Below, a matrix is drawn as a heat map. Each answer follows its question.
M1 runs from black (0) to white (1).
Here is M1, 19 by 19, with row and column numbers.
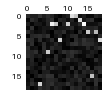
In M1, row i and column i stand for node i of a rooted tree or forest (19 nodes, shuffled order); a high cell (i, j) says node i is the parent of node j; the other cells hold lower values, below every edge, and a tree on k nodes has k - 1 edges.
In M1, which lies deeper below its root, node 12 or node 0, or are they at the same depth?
node 12
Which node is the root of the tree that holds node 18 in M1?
2
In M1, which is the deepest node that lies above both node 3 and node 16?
4
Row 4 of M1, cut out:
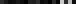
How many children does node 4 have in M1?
2
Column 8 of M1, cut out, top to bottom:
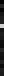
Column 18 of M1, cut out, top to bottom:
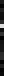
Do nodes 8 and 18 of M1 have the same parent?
yes
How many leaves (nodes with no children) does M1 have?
11
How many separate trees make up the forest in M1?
5
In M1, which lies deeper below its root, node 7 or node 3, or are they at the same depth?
node 3
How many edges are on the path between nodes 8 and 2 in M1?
2
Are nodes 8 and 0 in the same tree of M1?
no
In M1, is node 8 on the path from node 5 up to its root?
no
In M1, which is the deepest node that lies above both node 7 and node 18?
2
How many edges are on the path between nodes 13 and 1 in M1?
1
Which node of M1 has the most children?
2
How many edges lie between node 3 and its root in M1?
2
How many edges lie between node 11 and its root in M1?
1
